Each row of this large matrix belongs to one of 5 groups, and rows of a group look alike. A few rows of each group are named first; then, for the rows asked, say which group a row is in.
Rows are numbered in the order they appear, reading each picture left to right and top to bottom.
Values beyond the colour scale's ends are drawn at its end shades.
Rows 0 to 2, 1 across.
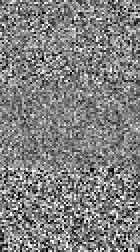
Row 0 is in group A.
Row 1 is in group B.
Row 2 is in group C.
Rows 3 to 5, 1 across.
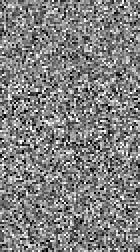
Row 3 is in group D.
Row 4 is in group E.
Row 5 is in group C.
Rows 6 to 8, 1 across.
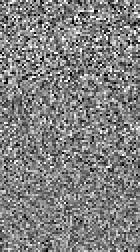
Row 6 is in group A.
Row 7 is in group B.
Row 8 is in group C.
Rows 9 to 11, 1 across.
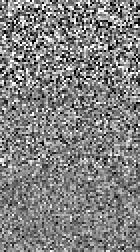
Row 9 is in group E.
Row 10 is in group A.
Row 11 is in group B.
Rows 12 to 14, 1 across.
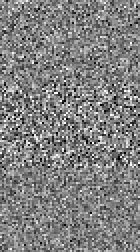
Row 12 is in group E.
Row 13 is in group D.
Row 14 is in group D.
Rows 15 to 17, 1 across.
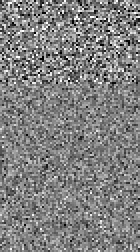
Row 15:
A
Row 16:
C
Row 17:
D
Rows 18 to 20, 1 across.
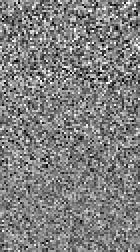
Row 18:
B
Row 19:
C
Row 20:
C
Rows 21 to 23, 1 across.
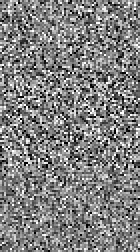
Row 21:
B
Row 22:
C
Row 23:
D
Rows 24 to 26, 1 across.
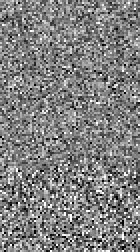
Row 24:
B
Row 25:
A
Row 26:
B
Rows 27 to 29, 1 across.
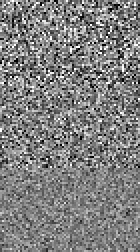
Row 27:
B
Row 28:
C
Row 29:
C
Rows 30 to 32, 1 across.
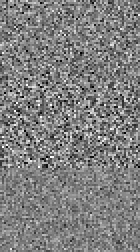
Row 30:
C
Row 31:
C
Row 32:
D
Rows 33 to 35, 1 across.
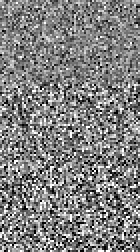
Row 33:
E
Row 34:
B
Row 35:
B
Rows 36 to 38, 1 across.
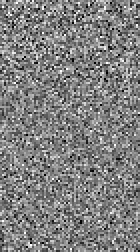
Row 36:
E
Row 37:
D
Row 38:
C
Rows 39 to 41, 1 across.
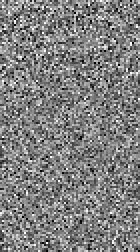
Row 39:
E
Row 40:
C
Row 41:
C
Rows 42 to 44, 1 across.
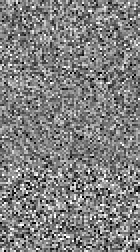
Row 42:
B
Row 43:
C
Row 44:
E
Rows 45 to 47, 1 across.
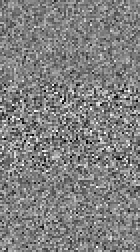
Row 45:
D
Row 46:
D
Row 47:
A
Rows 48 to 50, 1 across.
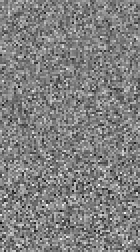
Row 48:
E
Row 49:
B
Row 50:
E
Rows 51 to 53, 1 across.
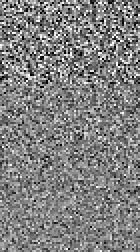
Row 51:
C
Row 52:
C
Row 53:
A
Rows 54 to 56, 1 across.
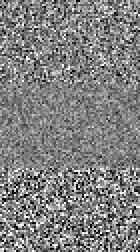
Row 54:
D
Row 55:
B
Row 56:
E
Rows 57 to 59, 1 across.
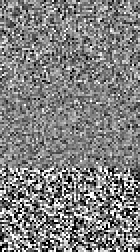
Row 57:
D
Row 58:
A
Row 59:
C
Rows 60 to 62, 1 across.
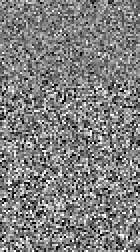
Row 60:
C
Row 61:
D
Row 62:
E
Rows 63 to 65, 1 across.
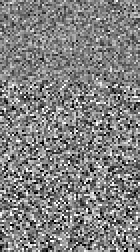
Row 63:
A
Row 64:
A
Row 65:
C
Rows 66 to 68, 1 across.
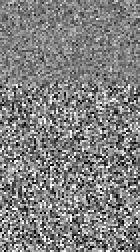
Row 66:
A
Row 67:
B
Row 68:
B
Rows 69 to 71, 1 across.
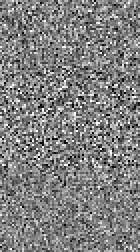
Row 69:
B
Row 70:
A
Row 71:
D
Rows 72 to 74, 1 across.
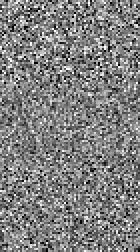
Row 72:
E
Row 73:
B
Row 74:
C
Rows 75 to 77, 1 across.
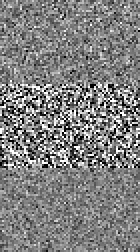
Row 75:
D
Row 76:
C
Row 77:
C
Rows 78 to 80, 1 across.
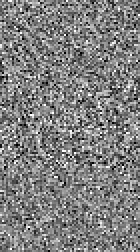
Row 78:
C
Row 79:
B
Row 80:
D
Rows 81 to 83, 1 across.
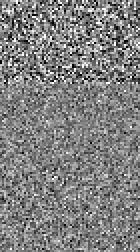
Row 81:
B
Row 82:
E
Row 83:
D
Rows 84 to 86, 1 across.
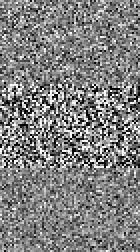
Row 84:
E
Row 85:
B
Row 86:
B
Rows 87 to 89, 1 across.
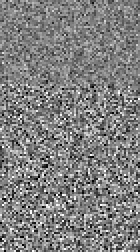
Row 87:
C
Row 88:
C
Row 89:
E
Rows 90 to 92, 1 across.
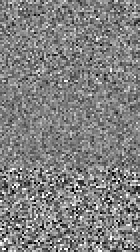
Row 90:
A
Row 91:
B
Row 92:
A
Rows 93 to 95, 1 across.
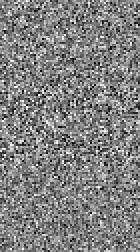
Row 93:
E
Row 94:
E
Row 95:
D
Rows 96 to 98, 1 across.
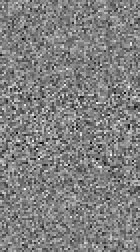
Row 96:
E
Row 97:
A
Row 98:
A
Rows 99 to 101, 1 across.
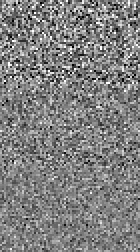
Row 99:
B
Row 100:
B
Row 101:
D
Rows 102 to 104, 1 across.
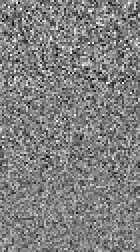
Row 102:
B
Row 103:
C
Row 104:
A
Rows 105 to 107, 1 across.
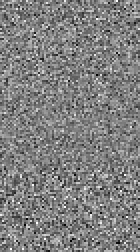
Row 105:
A
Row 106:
E
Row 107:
D
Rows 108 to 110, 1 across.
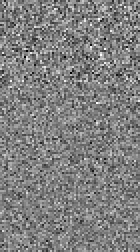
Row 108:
D
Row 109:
A
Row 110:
C
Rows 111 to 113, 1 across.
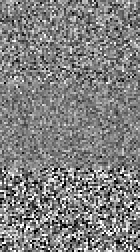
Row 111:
B
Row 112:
B
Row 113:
D
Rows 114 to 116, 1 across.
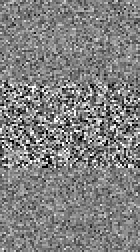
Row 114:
A
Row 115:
C
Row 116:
E
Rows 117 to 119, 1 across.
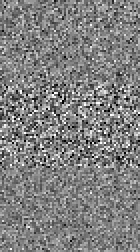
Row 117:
D
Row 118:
D
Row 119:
D
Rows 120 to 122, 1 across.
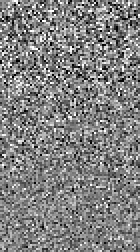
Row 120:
B
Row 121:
E
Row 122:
A
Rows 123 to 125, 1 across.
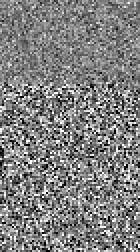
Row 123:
B
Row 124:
C
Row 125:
D
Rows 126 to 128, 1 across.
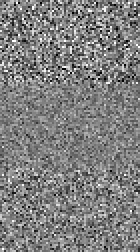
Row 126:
B
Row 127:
C
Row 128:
E
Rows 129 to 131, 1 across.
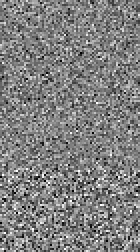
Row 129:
C
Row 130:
A
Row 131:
E
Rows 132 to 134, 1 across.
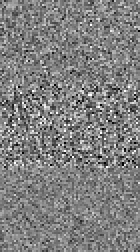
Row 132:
D
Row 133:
B
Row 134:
C
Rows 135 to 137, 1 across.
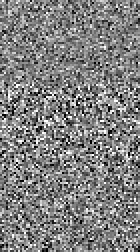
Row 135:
E
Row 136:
E
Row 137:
C
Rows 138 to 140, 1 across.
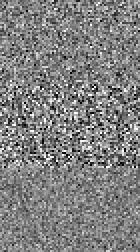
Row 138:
D
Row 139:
B
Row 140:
B
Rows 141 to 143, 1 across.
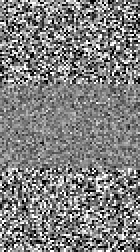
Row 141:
C
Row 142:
A
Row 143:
B
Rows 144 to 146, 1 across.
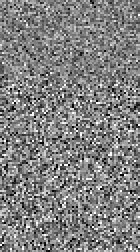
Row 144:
C
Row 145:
A
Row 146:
D
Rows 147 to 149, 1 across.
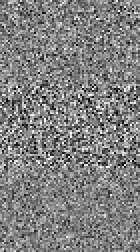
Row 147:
A
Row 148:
B
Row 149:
E
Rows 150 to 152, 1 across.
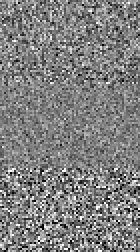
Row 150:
B
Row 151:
C
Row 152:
A
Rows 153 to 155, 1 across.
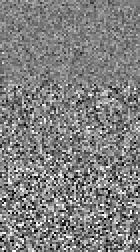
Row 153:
C
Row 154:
B
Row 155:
E
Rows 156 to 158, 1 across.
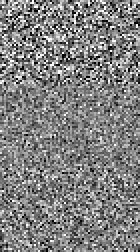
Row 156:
E
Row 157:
D
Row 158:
C
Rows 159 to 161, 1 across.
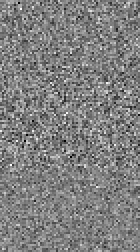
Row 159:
B
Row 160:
D
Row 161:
A
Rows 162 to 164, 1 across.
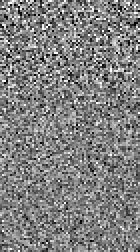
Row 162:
A
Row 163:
A
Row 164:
C
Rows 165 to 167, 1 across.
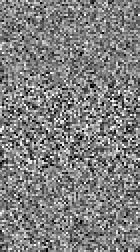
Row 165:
C
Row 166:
C
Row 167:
C
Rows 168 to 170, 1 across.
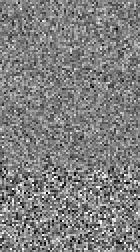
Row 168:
B
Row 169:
C
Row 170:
D
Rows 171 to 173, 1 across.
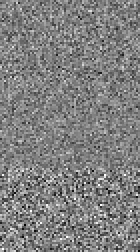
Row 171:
B
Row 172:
E
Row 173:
E
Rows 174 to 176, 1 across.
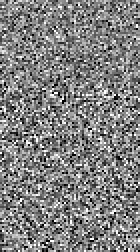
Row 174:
E
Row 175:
D
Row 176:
C
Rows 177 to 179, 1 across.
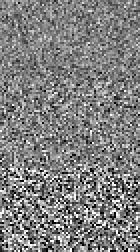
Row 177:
B
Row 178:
D
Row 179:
C
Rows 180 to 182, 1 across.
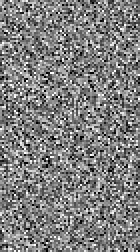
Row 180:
C
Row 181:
C
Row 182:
C
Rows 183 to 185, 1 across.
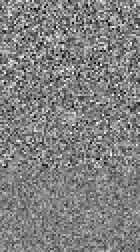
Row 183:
E
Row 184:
A
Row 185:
B
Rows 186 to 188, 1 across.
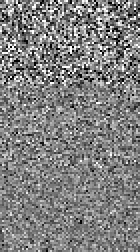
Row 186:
B
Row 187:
A
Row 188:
C
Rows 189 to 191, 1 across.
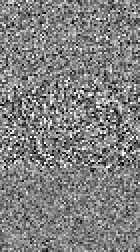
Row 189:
A
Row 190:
B
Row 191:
C
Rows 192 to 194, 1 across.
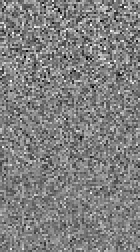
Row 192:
D
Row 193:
C
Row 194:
D
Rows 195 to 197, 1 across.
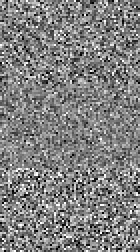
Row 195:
C
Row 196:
D
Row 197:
E
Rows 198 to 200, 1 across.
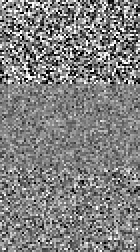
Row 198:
C
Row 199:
E
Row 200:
A
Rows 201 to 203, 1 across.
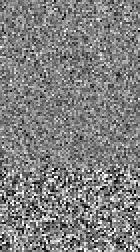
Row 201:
D
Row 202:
C
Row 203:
D
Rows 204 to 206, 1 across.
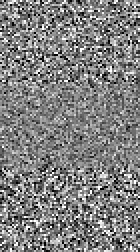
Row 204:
A
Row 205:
C
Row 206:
D
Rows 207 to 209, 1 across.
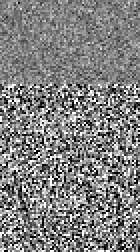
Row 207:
B
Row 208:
A
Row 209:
B
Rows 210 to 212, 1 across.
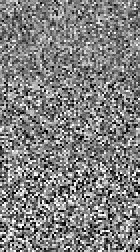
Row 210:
B
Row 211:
C
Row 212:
E
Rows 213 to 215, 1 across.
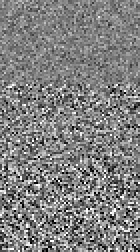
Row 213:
E
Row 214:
A
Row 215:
C
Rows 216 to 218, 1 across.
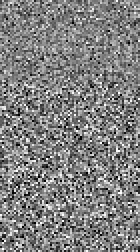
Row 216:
A
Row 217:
C
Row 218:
E
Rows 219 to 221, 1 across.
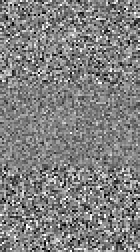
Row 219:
A
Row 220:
A
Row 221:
D
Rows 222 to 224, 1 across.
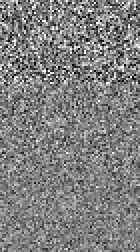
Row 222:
B
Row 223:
E
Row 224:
A
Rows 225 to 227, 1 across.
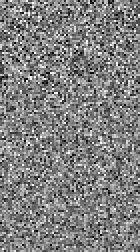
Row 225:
C
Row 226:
D
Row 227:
E
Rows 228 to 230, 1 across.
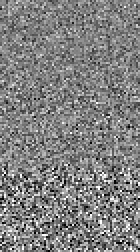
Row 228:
E
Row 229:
A
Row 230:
D
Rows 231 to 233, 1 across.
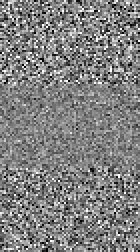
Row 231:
A
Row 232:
A
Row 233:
C
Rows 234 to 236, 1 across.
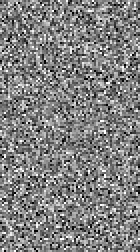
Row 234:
B
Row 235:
E
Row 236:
E
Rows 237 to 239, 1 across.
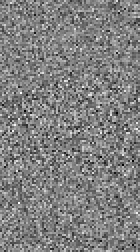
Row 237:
A
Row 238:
B
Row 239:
B
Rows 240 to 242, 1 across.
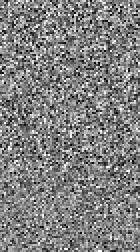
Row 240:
E
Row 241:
B
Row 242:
A
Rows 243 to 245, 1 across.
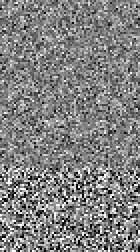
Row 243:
E
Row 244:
E
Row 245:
E
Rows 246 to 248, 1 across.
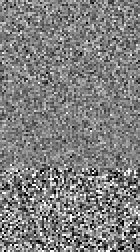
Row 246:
C
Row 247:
D
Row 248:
B
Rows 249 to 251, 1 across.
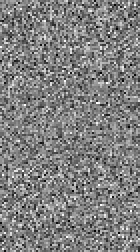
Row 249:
B
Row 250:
A
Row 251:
E
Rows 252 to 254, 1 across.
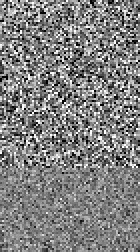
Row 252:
C
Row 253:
D
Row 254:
C
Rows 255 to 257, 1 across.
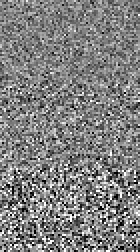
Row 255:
C
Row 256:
A
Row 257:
B
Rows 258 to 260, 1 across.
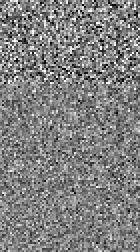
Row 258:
B
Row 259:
B
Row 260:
A
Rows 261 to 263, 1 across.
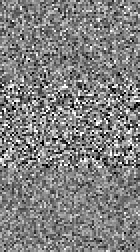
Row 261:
D
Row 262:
A
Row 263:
B
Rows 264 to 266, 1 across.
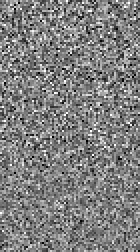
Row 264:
B
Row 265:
D
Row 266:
C
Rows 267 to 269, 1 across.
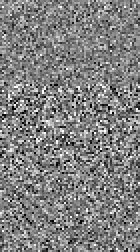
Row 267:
E
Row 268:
E
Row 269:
C
